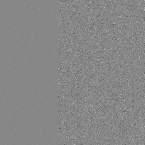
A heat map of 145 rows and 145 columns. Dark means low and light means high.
Stripes: none. Mirror symmetry: none. Odd rows or columns: none. Slope: none. Seam: vertical, 40% of the way across, the left part calmer. Histogram: heavy tails on both sides. Grain: fine.
